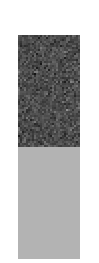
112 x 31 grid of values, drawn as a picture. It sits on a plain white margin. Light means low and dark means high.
The table splits into 2 rows of 1 panel. Panel 1,1: high, fine-grained. Panel 2,1: low, flat.
